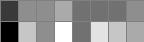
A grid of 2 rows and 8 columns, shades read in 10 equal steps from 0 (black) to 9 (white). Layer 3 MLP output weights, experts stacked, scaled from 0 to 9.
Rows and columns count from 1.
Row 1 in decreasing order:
6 5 5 5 4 4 4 2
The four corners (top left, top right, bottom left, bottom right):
2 5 0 6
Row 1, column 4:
6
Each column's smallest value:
0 5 5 6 4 4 4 5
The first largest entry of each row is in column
4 4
